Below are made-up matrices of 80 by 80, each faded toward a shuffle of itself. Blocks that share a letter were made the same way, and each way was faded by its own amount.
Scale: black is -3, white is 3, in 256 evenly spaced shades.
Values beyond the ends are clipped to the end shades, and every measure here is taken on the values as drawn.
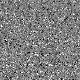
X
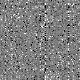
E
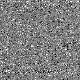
X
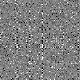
E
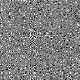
E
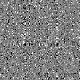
E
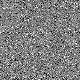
X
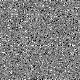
X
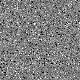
X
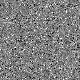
X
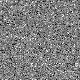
X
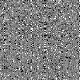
E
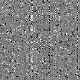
E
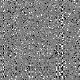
E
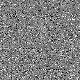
X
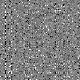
E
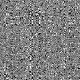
E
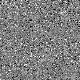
X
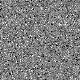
X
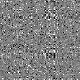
E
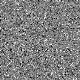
X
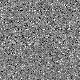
X
